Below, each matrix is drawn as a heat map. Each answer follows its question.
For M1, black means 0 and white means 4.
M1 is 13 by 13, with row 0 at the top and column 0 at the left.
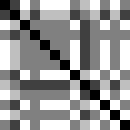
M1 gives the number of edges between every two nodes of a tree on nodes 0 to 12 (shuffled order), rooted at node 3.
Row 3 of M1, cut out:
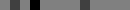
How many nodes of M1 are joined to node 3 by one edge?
2
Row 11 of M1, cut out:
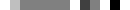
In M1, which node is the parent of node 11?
8
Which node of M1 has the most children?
8
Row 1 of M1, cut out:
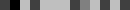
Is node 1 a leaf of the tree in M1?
no
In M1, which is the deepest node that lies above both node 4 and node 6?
8
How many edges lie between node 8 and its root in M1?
1
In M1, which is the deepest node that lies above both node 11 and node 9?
8
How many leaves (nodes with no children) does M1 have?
10
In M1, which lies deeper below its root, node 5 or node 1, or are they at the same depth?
node 5
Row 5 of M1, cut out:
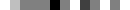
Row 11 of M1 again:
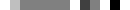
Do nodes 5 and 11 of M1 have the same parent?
yes
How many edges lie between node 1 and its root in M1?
1
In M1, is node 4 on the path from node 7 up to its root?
no
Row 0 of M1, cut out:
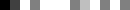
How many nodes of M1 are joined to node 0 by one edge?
1
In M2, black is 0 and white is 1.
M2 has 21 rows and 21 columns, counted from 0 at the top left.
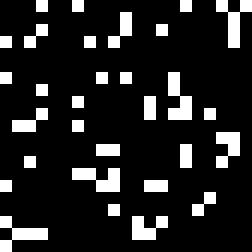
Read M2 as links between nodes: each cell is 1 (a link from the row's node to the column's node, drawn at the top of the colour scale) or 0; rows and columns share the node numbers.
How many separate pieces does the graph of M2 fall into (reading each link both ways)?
3
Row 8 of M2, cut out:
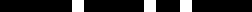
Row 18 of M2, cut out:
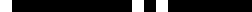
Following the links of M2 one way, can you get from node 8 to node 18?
yes
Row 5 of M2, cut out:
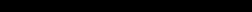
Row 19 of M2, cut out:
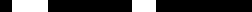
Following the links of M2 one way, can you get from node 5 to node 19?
no
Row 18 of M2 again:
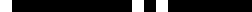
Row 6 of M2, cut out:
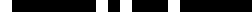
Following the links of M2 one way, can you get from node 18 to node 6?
yes
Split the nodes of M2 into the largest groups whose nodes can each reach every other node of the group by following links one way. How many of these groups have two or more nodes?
1
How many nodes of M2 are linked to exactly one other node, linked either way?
2
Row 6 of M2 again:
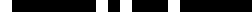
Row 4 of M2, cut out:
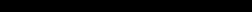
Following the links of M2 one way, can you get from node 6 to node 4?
no
